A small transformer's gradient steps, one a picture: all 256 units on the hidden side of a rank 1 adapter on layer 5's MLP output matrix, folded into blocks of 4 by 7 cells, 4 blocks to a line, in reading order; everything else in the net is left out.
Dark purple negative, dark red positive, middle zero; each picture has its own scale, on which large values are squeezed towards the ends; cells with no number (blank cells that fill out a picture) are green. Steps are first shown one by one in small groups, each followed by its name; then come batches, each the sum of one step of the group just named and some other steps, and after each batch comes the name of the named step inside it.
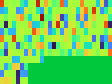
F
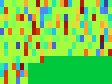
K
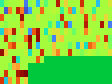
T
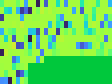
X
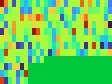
T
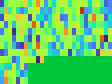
K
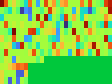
X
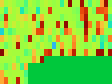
F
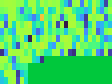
F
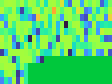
X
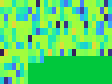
X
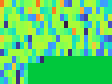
F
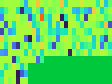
F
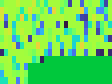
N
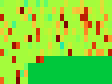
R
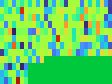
R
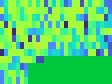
N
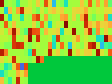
R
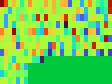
N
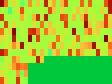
R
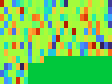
R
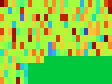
R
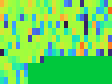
N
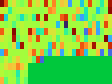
N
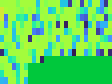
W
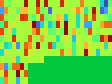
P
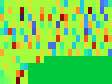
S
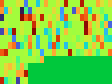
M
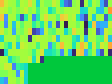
W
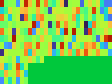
P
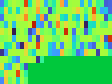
P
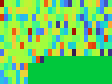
W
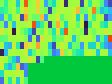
P
